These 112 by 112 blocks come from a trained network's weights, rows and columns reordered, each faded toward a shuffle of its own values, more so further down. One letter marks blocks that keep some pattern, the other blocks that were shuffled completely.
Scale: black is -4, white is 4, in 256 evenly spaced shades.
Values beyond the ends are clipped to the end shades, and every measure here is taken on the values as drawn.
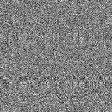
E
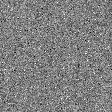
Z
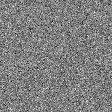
Z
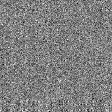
E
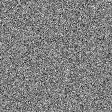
Z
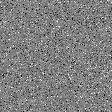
Z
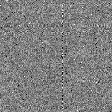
E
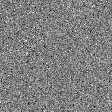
Z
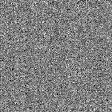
E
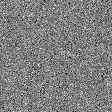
Z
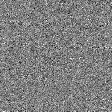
E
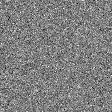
Z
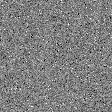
Z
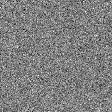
E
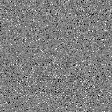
E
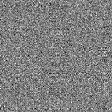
E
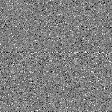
E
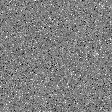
Z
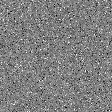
Z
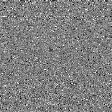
E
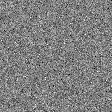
Z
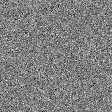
Z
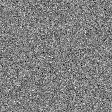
Z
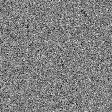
E
